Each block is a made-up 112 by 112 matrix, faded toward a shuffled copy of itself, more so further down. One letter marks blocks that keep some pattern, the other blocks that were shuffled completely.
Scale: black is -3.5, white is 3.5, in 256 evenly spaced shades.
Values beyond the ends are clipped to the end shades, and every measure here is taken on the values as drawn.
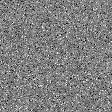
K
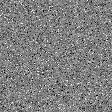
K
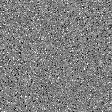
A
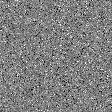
K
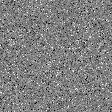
K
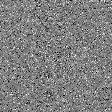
A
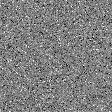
K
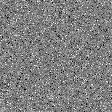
K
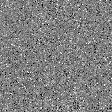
A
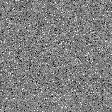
A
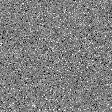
A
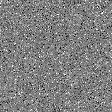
A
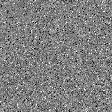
A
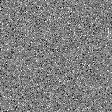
A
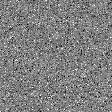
A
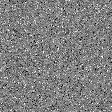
K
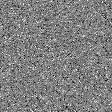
K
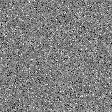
K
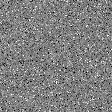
K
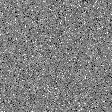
K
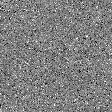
K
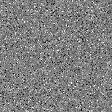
A
